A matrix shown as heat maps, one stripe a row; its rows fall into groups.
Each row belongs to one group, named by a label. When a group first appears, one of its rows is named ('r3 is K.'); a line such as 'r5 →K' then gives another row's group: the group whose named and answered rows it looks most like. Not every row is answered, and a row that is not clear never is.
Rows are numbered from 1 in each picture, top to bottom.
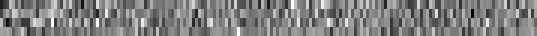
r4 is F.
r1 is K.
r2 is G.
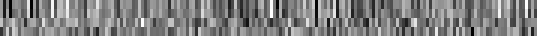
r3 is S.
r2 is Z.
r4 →G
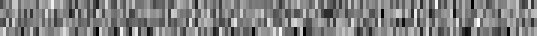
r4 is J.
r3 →G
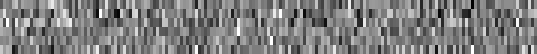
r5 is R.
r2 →J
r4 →F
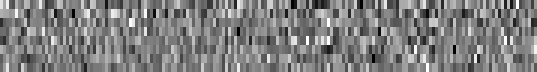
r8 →F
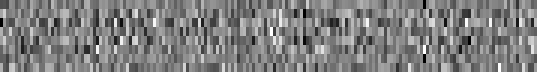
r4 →R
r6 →K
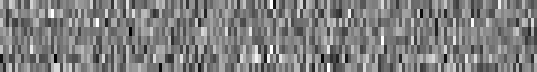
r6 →R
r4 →Z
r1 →R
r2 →G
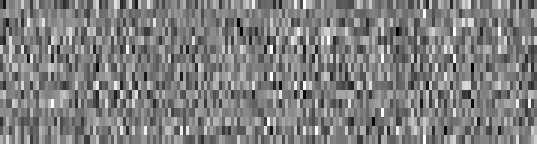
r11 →J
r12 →G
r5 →K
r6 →R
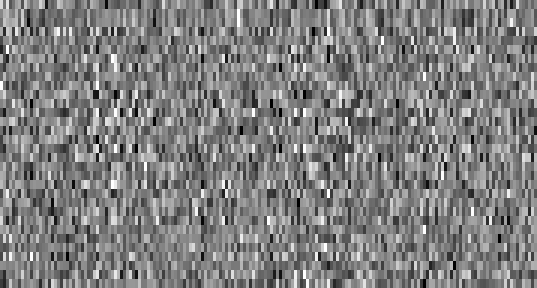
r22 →F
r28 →K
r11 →J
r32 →K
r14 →S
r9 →K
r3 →F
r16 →G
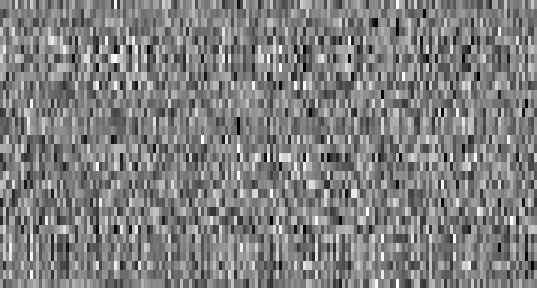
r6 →J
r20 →F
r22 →R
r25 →K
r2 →K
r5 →G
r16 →F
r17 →F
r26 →J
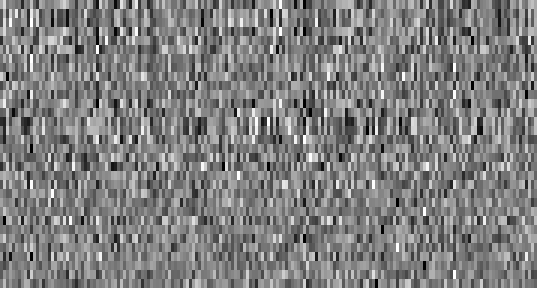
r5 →G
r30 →K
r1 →J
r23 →R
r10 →G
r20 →F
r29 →Z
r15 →S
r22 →G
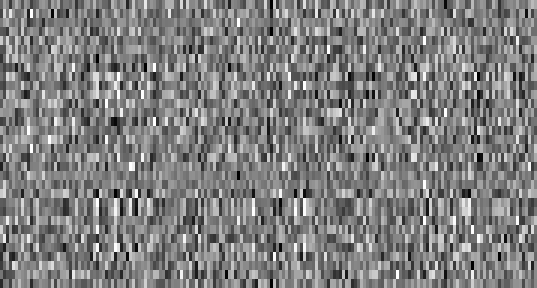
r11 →S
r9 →S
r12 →G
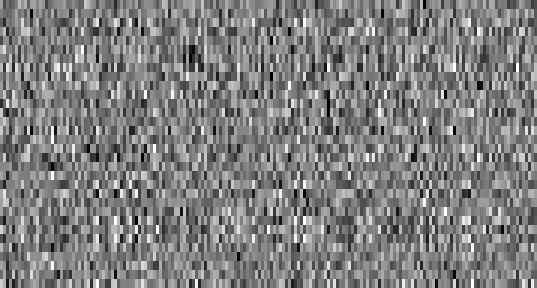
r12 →G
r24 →R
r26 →F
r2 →Z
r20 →G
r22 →J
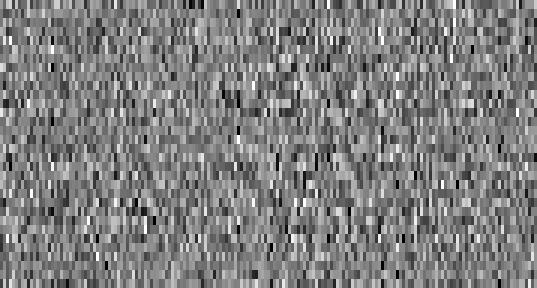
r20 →J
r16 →F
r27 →G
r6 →G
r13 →S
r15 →Z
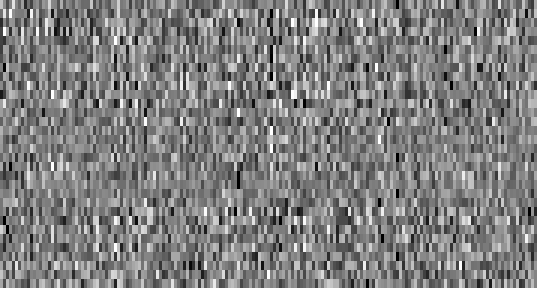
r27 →Z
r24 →Z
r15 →R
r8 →S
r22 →R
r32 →S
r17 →R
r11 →K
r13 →F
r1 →R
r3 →K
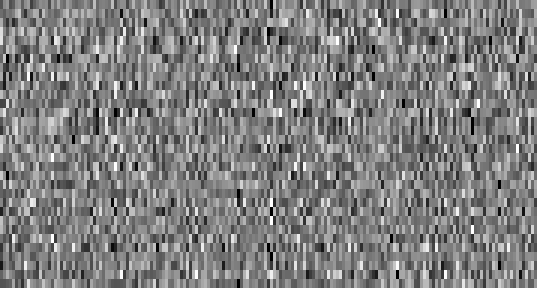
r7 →K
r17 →S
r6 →S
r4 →S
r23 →R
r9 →Z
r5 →S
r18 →G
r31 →S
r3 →F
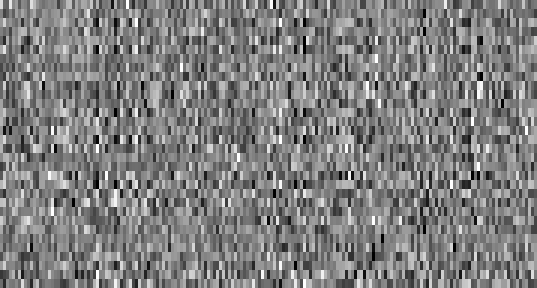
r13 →J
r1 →R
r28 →Z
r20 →G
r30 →J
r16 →J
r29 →S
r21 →J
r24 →G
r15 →Z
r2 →K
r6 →J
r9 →S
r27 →Z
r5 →S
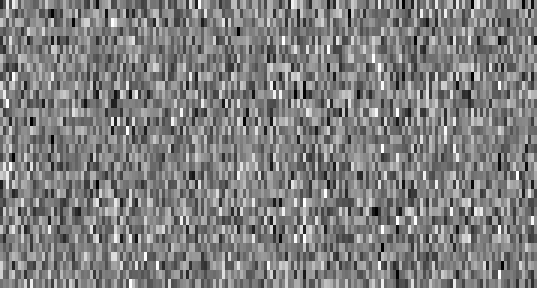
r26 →R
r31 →R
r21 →G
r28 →Z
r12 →F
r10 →R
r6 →K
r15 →R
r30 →F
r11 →J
